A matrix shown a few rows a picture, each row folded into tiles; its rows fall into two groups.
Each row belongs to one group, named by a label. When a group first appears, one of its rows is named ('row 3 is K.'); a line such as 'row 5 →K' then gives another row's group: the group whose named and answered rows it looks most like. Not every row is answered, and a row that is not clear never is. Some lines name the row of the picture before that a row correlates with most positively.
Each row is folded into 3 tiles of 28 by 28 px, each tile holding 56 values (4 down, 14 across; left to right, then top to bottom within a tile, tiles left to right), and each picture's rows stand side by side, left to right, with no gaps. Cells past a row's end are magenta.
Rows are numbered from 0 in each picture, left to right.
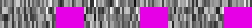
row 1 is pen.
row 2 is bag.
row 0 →bag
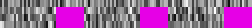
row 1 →bag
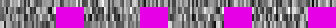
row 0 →bag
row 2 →bag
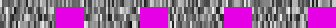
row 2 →bag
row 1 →bag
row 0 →pen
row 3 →pen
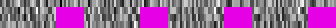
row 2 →bag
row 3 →bag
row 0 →pen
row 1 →bag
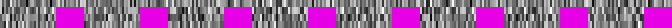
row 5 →pen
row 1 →pen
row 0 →pen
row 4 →pen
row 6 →pen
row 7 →bag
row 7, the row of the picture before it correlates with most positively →1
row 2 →bag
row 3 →pen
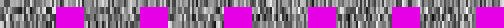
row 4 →bag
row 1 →bag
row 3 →pen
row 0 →bag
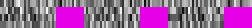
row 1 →pen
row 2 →bag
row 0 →pen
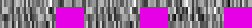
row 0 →bag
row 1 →bag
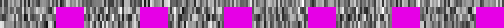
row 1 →pen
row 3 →bag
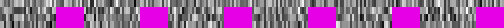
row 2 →pen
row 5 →pen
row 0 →bag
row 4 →bag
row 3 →bag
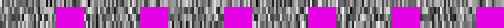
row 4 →pen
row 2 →bag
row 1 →bag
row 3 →bag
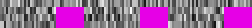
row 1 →pen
